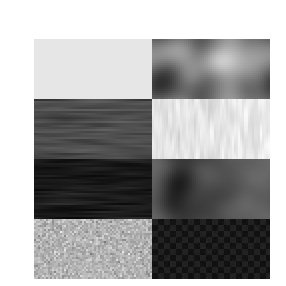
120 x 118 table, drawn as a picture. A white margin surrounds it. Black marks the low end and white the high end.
It is made of 4 by 2 panels. Panel 1,1: very high, flat. Panel 1,2: middling, smooth, strong in contrast. Panel 2,1: low, streaked across, faint in contrast. Panel 2,2: very high, streaked downward, faint in contrast. Panel 3,1: very low, streaked across, faint in contrast. Panel 3,2: low, smooth. Panel 4,1: high, fine-grained. Panel 4,2: very low, checkered, faint in contrast.
